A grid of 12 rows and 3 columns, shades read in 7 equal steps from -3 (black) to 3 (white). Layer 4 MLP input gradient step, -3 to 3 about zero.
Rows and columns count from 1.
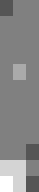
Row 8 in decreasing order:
0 0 0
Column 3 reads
0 0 0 0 0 0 0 0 0 -1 0 -1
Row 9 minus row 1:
1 0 0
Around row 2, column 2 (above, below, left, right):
0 0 0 0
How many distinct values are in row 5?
2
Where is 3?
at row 12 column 1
